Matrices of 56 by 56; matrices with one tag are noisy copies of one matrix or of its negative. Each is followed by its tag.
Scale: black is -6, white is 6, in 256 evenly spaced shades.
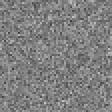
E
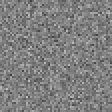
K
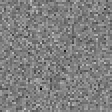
K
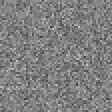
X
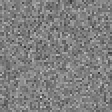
E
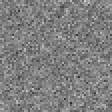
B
